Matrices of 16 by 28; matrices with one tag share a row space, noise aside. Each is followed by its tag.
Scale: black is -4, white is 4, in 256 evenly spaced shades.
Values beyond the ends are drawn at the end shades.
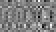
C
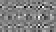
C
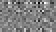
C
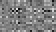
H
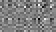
C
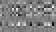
H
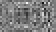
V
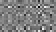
C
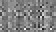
C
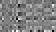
H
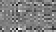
H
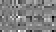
H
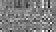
V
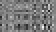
V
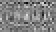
V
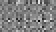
C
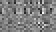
C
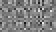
C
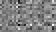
H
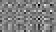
C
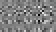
C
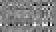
V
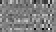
V
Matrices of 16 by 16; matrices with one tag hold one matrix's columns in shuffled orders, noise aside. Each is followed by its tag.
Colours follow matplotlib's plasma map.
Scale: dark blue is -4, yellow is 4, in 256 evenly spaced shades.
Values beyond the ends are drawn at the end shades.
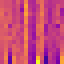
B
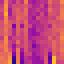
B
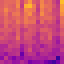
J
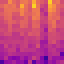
J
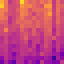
J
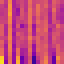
B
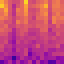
J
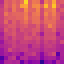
J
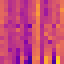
B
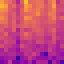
J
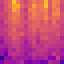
J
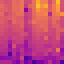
J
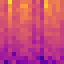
J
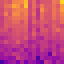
J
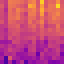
J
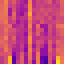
B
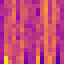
B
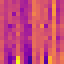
B
